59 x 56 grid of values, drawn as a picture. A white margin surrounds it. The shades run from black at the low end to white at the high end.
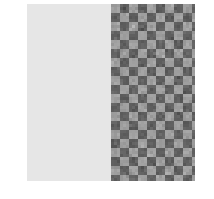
The table splits into one row of 2 panels. Panel 1,1: very high, flat. Panel 1,2: middling, checkered, strong in contrast.
